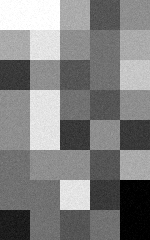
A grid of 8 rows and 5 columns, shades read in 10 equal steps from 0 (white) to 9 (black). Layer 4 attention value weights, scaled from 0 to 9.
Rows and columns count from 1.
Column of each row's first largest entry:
4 4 1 4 3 4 5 5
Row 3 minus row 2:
4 3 2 0 -1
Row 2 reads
3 1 4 5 3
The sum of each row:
13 16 24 20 23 22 27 33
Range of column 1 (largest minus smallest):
8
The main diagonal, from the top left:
0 1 6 6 7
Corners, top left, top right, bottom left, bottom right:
0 4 8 9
